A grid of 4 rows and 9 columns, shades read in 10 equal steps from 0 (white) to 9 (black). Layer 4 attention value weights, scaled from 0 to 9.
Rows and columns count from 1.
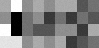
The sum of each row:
31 52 44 34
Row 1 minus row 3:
3 -9 -1 -3 -2 -1 -1 -1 2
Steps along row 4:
same up down up down up down down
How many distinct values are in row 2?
5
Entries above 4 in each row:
2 7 5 3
